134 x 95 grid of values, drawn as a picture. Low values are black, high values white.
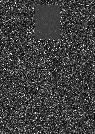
Neither half mirrors the other. An odd patch, calmer than its surroundings, sits in the top middle. No overall slope runs across the table. Fine speckle covers the field. No row or column stands out. Most values sit low, with a long tail of high ones. There are no regular stripes.
